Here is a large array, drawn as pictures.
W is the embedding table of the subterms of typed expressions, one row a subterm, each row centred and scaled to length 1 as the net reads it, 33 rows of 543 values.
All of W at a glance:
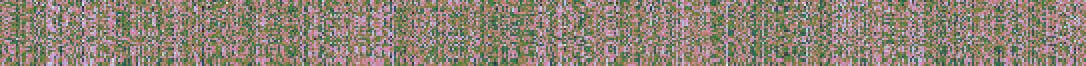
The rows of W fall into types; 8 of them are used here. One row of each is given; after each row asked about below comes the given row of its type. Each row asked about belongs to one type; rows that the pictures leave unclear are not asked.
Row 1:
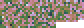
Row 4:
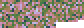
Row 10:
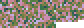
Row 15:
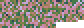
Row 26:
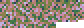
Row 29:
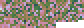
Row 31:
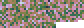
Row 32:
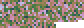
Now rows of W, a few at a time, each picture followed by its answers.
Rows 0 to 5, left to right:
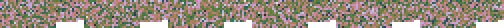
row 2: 15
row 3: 26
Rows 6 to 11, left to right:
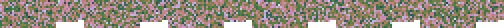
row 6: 32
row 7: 15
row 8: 31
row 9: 4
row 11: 29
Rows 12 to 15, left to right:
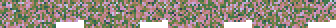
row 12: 31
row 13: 32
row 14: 31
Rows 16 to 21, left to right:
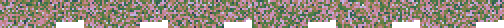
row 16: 10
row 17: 15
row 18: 26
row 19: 1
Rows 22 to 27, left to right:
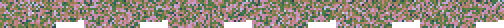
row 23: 10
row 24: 31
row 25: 10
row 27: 15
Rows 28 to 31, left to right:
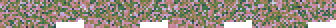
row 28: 26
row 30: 29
